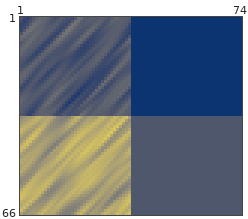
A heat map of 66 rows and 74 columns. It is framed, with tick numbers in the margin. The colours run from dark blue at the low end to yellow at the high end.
It is made of 2 by 2 panels. Panel 1,1: low, slanting up to the right. Panel 1,2: very low, flat. Panel 2,1: high, slanting up to the right. Panel 2,2: low, flat.
